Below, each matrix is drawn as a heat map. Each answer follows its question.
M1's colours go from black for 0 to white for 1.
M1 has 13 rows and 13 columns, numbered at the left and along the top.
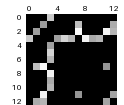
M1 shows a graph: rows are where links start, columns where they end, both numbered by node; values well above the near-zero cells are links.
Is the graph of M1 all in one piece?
no
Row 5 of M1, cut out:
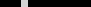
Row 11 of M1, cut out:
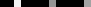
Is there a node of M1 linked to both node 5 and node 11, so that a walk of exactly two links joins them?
no
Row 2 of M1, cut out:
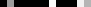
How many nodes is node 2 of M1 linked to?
4
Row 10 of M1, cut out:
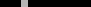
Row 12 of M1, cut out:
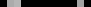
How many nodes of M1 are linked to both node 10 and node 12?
0
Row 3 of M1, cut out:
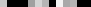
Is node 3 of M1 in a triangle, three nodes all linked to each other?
no
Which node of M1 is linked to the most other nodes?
node 3
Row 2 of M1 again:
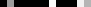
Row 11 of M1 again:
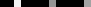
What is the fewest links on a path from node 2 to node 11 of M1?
1
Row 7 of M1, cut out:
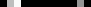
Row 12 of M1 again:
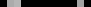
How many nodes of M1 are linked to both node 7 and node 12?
3
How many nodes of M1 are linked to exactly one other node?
7
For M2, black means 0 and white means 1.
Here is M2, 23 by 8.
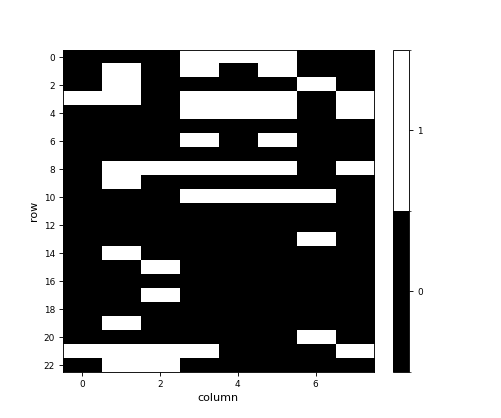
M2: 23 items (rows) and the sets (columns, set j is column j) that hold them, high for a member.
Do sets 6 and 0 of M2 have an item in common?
no
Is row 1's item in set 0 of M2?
no
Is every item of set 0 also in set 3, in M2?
yes
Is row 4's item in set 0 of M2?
no
